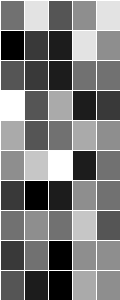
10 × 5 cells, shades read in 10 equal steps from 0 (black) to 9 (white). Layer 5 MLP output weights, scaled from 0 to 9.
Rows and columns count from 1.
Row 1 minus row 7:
2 8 2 0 4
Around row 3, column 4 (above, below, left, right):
8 1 1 4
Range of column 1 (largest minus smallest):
9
